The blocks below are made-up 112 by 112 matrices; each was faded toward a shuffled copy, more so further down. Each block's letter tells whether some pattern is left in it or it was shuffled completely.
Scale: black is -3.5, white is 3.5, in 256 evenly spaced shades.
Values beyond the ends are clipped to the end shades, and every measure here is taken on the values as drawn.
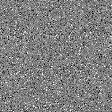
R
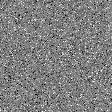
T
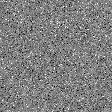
T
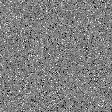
R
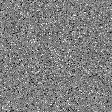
R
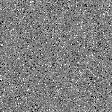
R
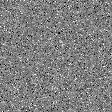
T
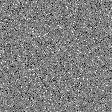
T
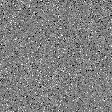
R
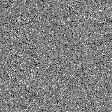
R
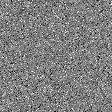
T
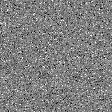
R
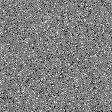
T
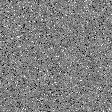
T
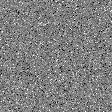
T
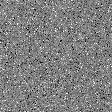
T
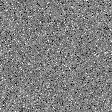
T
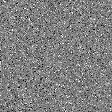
T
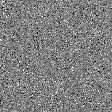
R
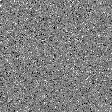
R
